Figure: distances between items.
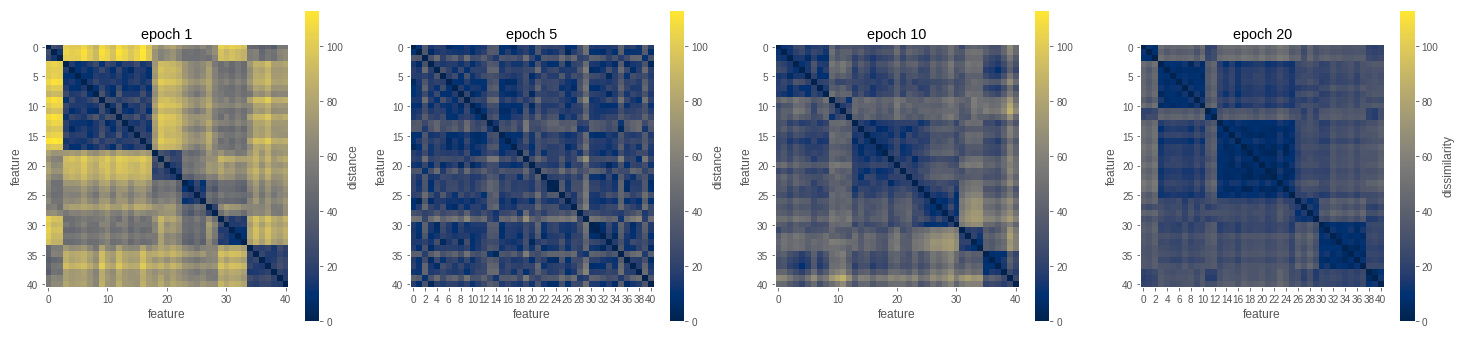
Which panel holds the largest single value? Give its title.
epoch 1
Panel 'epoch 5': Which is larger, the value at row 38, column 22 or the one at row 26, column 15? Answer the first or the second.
the first
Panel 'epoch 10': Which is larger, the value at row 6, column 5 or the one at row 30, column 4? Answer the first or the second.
the second
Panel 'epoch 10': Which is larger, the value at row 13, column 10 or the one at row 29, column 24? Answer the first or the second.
the first
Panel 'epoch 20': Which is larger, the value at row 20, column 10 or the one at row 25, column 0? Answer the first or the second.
the second
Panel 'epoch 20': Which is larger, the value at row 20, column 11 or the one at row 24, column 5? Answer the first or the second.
the first
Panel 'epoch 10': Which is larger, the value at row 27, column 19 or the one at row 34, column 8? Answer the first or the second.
the second
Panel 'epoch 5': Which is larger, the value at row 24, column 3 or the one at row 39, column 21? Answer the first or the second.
the second
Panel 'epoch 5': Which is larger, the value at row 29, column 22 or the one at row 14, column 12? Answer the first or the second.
the first
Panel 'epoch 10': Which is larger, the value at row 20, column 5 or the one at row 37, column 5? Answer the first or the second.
the first
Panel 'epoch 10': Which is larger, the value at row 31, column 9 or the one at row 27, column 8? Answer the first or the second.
the first
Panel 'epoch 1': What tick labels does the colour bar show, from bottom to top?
0, 20, 40, 60, 80, 100
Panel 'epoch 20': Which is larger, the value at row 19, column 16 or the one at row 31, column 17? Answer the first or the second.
the second
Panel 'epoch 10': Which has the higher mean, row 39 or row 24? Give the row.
39
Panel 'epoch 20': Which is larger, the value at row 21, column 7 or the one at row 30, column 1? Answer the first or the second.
the second
